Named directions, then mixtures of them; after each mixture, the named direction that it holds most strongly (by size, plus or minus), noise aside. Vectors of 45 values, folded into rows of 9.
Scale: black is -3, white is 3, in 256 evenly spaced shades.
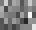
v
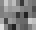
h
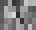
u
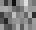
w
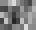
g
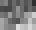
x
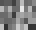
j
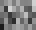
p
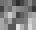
x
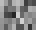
u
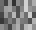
w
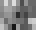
h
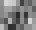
h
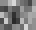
g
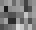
p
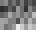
x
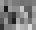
p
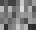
j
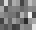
v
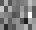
v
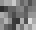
g
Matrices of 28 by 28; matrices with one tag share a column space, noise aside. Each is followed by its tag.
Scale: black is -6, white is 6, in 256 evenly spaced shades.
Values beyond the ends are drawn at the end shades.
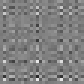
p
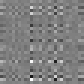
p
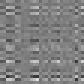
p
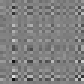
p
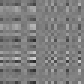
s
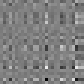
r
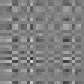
s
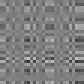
s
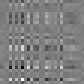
r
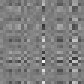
s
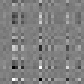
r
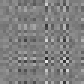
s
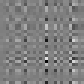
s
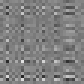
p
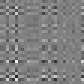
p
